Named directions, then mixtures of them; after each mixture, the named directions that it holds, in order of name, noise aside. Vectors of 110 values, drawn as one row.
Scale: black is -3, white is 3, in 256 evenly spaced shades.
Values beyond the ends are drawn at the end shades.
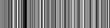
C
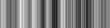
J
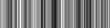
C, J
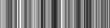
C, J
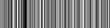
C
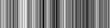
C, J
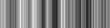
J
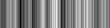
J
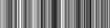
C, J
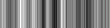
J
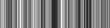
C, J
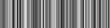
C, J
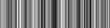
C, J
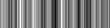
C, J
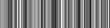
C, J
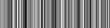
C, J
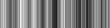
J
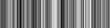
C, J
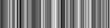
C, J
